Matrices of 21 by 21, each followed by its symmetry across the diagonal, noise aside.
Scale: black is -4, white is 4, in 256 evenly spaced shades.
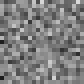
antisymmetric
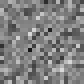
symmetric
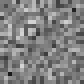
symmetric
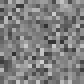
antisymmetric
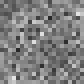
symmetric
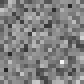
symmetric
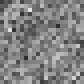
symmetric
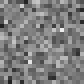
symmetric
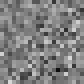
antisymmetric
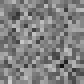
symmetric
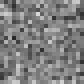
antisymmetric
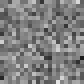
antisymmetric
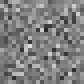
antisymmetric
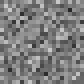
symmetric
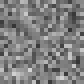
antisymmetric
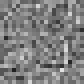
antisymmetric
